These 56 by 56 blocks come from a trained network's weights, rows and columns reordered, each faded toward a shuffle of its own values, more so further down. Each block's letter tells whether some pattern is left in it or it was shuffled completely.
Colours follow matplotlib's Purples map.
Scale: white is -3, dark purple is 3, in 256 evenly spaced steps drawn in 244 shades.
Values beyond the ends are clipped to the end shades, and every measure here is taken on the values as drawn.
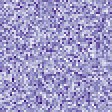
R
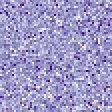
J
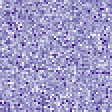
J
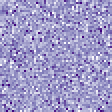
R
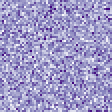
R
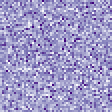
J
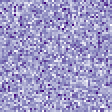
R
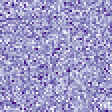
R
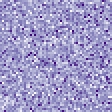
R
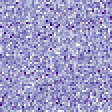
J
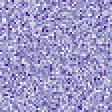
R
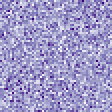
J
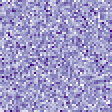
R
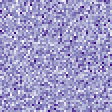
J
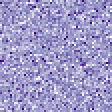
R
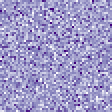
R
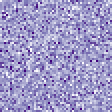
R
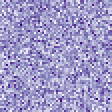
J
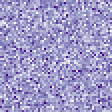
R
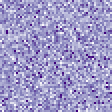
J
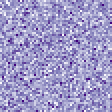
J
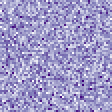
R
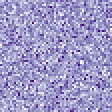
J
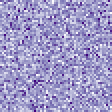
R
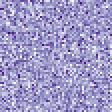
R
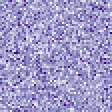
R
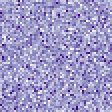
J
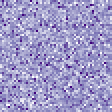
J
